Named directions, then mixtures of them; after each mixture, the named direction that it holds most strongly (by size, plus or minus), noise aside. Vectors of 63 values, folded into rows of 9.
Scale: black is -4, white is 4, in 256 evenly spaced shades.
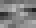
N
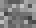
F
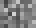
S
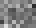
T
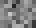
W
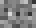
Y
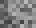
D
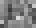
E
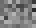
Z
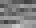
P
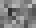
T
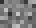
Y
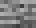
P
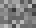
T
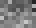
Z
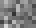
T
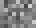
S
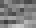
P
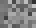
Z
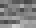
P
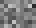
T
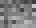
P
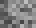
D
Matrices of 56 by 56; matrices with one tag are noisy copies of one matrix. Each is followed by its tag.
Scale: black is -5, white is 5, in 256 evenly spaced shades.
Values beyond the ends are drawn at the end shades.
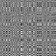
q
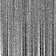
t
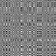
q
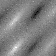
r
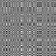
q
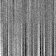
t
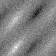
r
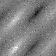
r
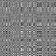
q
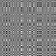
q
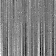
t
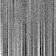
t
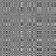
q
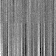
t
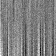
t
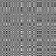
q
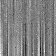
t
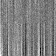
t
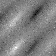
r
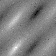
r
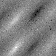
r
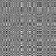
q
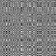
q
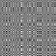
q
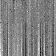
t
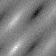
r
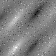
r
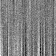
t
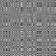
q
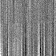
t
